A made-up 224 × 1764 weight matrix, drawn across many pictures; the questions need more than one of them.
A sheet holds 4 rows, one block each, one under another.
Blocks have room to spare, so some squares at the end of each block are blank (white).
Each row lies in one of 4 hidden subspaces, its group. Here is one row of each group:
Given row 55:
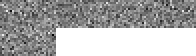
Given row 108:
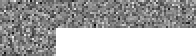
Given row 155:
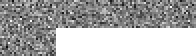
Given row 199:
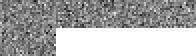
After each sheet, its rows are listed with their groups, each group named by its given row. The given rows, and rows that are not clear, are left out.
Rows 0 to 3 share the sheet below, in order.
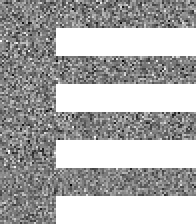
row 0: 108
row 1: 155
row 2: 108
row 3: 55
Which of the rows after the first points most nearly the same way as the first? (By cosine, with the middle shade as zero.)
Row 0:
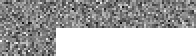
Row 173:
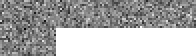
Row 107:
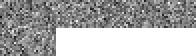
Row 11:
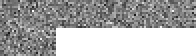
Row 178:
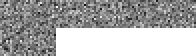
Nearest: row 178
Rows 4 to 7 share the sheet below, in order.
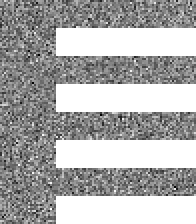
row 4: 55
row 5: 155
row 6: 108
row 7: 55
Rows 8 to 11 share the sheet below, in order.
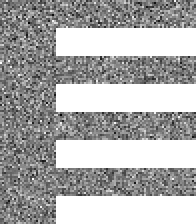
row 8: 108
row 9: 108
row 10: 55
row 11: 199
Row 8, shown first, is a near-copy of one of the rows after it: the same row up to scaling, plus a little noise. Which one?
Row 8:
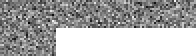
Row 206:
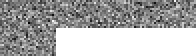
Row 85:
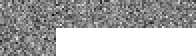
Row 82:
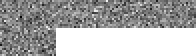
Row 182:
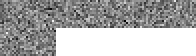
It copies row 206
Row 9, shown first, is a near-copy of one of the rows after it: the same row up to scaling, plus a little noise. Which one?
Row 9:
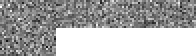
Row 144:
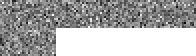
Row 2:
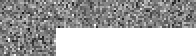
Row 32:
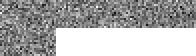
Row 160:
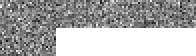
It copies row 160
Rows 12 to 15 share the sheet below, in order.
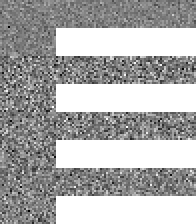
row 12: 108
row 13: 155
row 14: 199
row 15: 155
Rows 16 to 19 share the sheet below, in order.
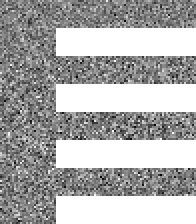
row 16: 108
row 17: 199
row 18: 199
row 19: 55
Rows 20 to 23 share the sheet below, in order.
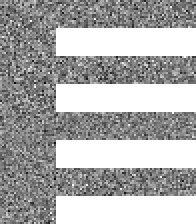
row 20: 155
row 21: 55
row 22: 55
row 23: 155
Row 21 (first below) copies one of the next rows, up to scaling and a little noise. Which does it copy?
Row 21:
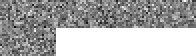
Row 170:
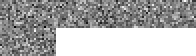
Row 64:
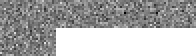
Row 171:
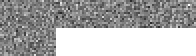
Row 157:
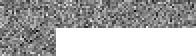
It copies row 170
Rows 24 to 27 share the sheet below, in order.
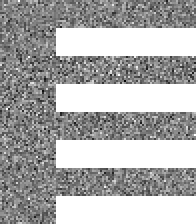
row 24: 199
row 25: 155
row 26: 108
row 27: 199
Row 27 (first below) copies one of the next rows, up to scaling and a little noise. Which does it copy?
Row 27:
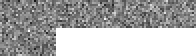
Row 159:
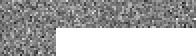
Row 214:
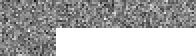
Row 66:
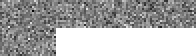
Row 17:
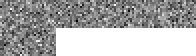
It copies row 214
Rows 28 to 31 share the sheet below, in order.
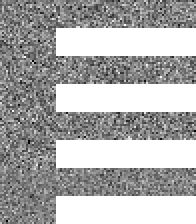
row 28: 155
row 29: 55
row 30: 199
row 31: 155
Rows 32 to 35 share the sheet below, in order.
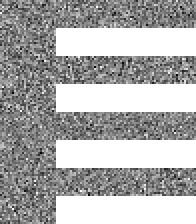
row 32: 108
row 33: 199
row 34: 55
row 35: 55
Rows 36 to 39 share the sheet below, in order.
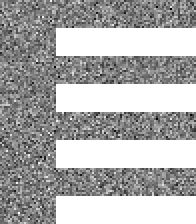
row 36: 155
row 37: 155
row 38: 155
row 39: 199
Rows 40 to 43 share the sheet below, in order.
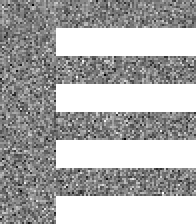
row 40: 108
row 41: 199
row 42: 108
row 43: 55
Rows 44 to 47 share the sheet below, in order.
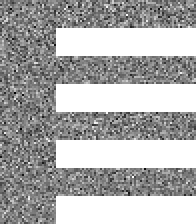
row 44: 199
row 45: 55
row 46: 108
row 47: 199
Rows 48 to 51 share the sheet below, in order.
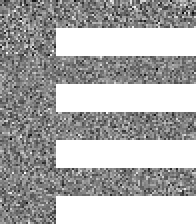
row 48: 155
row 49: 55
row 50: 108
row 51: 108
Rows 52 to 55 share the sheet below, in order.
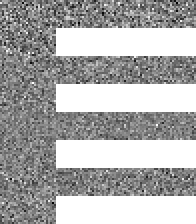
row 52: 199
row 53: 155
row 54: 55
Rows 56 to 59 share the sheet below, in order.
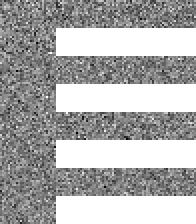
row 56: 55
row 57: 199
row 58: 199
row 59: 199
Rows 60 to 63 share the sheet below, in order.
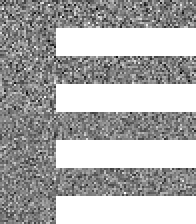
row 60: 155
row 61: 55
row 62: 55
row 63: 155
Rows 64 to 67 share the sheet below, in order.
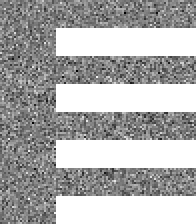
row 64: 55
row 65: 199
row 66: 199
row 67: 199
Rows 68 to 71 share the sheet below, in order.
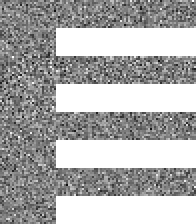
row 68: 155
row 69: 155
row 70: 155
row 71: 55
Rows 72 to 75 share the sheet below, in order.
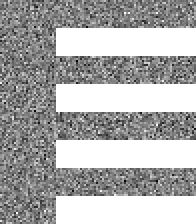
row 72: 55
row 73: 55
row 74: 55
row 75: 55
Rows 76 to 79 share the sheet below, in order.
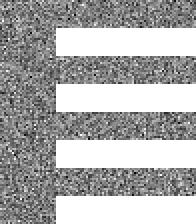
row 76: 108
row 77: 155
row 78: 55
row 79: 55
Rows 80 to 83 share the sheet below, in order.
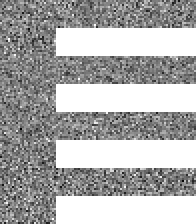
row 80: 108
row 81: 199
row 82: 108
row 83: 155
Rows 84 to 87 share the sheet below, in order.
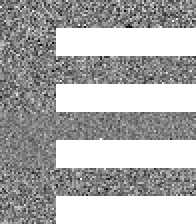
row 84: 199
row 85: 108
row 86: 155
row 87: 55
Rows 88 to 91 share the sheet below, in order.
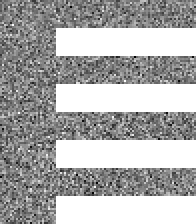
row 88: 155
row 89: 155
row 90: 199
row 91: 155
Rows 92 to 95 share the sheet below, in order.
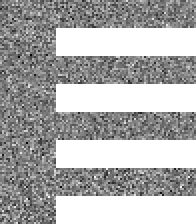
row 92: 155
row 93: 199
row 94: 108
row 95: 108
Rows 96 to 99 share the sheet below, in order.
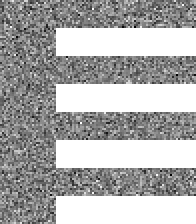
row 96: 108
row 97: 199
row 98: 55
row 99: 155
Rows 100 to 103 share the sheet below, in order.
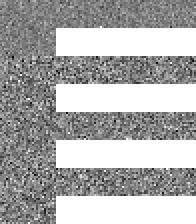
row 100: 155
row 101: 155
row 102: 199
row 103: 55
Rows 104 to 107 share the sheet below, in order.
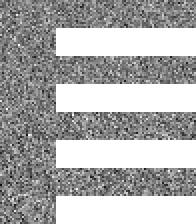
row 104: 199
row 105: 155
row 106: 108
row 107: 199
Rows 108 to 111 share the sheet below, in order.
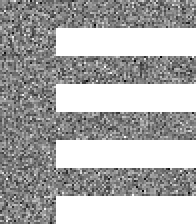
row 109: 155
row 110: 155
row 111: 55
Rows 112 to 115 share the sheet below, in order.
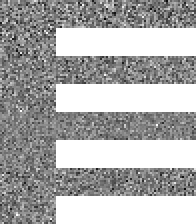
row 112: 199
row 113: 199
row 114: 55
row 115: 108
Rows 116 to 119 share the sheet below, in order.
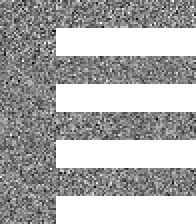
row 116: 55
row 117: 155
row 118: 155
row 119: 155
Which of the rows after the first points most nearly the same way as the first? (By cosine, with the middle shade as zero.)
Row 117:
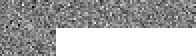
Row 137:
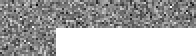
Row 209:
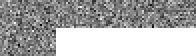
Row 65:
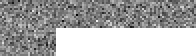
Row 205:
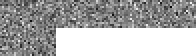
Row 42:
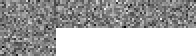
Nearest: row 205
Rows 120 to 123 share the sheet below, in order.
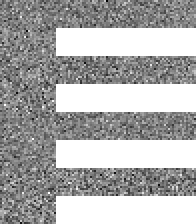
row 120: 108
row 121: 108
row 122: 155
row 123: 199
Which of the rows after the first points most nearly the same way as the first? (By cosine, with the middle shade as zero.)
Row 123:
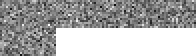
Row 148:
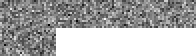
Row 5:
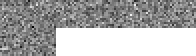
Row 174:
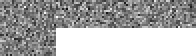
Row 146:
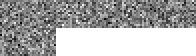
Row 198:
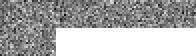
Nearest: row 146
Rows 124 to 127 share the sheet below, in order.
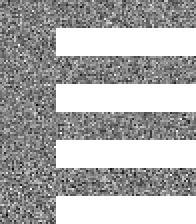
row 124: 199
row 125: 55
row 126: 199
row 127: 155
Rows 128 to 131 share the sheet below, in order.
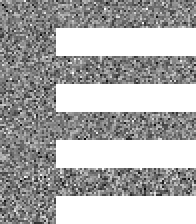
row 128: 55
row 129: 155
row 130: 199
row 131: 55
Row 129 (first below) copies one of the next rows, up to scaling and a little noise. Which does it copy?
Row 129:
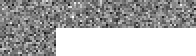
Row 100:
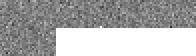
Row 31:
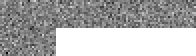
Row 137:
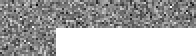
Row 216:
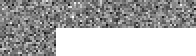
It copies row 216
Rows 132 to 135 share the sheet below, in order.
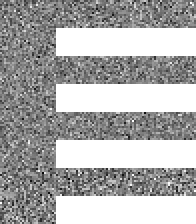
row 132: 155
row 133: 55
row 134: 199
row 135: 199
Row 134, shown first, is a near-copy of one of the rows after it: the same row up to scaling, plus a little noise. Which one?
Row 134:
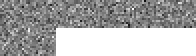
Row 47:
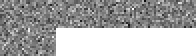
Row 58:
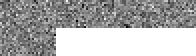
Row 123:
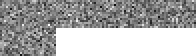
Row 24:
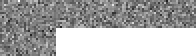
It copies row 47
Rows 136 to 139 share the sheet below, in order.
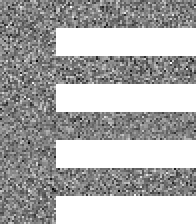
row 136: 155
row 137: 155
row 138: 199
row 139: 108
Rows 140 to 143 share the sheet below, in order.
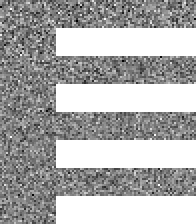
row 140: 199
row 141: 155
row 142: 108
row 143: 155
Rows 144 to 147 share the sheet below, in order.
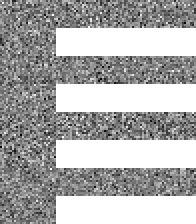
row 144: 108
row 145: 55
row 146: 199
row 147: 155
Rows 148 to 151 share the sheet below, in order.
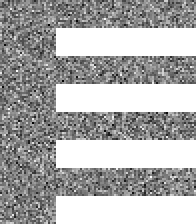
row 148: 199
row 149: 199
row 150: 199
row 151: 55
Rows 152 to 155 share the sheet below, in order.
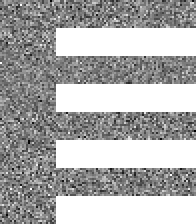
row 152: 155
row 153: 199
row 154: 199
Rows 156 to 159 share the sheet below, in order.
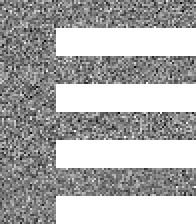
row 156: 55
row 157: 55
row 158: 155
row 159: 199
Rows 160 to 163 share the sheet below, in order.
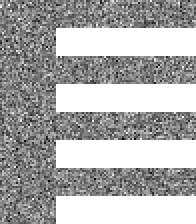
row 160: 108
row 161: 55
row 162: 108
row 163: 199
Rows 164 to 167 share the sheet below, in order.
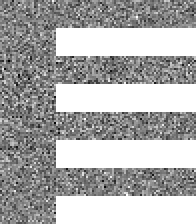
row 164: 55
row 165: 108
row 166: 155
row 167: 199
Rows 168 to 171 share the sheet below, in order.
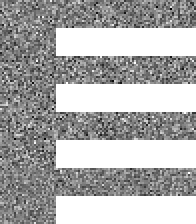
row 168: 155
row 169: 155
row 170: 55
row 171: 55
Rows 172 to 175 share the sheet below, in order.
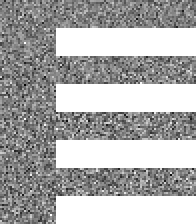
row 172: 55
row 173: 108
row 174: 55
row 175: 155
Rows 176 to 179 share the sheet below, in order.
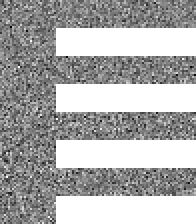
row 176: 108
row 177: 199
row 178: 108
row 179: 108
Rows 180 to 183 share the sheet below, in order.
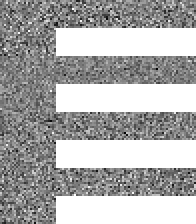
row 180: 108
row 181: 55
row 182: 108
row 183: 55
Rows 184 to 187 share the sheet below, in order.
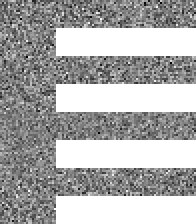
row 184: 155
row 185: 55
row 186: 55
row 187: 108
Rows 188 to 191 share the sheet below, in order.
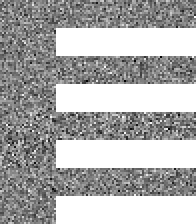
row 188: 55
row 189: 155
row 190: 199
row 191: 108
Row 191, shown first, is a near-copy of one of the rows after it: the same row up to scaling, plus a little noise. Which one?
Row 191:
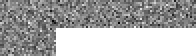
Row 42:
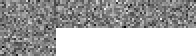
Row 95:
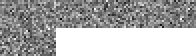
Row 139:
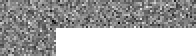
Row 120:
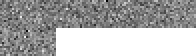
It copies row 139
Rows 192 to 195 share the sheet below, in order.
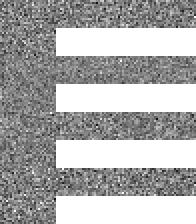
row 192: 55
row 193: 108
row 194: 155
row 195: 55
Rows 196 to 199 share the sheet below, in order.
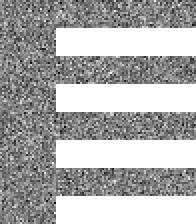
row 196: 55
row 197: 155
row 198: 155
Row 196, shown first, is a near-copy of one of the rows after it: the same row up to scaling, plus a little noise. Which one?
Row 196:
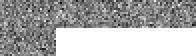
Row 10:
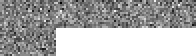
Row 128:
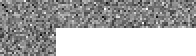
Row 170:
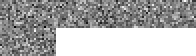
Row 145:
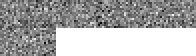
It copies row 10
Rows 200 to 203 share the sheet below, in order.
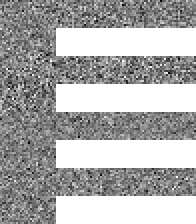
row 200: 155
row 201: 199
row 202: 199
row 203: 55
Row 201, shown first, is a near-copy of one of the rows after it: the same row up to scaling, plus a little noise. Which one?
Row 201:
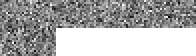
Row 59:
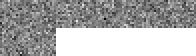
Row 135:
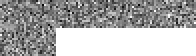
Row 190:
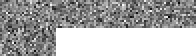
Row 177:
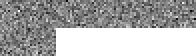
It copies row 190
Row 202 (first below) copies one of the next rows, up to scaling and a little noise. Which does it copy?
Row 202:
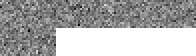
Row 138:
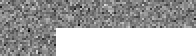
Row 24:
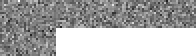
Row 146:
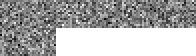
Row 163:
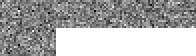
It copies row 138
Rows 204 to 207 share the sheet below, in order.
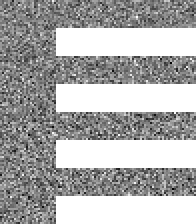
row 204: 55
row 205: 155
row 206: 108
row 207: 199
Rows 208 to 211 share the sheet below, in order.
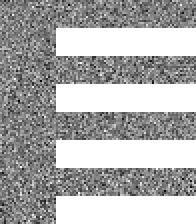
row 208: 155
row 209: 199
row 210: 199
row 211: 55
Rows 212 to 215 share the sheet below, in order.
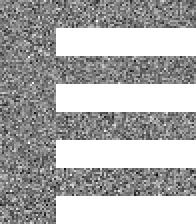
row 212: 155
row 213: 155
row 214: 199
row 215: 155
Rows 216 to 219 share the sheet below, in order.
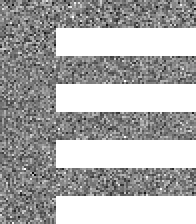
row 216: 155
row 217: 155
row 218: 155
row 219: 55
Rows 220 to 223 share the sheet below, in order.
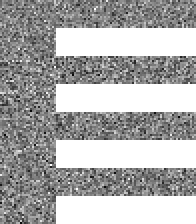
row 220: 108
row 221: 155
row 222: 55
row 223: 199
